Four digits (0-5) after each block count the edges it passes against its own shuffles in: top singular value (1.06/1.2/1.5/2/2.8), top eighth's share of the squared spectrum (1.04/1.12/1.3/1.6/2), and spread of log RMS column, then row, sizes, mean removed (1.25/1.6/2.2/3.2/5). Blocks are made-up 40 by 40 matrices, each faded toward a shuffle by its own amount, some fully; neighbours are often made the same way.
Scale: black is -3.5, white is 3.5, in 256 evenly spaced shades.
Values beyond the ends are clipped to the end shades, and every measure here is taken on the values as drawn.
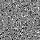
2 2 0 0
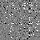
3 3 1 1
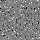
1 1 0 0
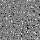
2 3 1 0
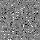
2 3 1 1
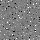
0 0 0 0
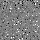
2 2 0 0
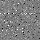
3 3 0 1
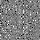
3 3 2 1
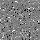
2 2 1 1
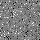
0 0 0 0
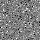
1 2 0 0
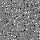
0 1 0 0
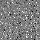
2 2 1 1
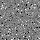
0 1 0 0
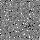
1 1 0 0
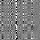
4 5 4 2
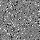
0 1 1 0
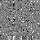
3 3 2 0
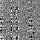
3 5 3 2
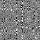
3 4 2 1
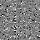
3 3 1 1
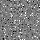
2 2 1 0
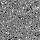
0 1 0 0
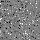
0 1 0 0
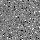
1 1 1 0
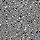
2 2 0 0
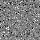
1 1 0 0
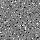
0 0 0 0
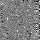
3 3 2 0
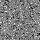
0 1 0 0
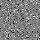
3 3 1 1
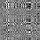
4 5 3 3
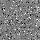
0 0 0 0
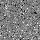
0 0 0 0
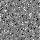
1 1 0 0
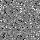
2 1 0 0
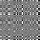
5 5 3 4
